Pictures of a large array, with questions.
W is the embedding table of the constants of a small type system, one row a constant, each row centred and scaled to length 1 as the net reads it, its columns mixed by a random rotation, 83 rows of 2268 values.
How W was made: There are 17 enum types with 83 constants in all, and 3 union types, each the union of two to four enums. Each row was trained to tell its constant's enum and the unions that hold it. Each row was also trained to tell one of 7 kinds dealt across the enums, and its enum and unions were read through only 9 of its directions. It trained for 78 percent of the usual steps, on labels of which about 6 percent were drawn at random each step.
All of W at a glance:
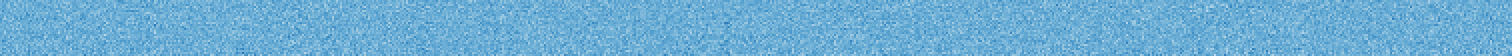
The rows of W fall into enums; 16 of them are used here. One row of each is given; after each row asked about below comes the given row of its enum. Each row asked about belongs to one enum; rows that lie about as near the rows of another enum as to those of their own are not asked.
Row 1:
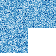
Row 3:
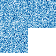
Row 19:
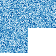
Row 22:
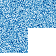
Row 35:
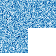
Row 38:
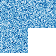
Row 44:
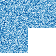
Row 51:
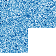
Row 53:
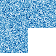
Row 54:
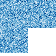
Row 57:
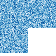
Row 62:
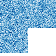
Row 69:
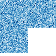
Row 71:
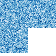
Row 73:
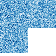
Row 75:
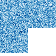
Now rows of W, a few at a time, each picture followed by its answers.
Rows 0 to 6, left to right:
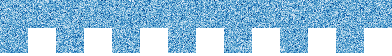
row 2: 57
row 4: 69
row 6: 53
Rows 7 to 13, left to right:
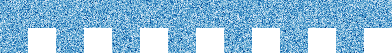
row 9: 71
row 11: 71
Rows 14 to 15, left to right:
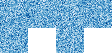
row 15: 3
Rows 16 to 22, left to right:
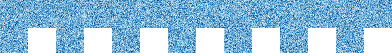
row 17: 71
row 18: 1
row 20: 51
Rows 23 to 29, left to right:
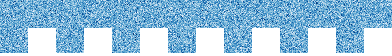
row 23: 22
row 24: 3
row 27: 57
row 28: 51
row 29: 75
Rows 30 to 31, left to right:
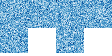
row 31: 38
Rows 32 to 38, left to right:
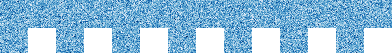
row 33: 19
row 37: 44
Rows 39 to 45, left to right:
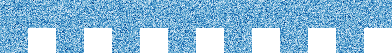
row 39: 57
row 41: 73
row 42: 69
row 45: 57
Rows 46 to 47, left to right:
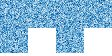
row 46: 75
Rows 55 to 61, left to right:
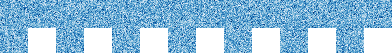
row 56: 51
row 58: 3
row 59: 69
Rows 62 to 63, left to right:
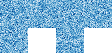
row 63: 1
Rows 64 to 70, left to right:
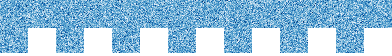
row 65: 54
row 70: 51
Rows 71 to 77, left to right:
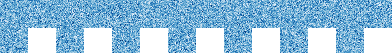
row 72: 54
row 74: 54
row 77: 69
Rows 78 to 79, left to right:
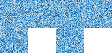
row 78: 54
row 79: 22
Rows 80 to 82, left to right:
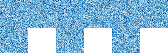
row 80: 22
